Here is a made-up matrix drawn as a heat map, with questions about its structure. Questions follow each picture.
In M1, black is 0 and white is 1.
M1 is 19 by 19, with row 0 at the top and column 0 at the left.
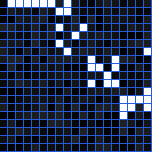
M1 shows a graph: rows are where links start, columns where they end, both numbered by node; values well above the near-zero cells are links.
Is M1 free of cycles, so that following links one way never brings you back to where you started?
yes
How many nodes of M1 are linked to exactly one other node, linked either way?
2
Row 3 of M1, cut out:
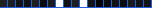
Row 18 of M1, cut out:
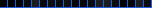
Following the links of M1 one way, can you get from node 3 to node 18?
yes
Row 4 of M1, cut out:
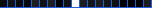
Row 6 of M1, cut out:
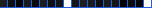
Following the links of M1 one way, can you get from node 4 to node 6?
no
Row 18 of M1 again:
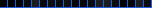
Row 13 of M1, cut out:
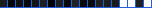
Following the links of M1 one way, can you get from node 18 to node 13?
no
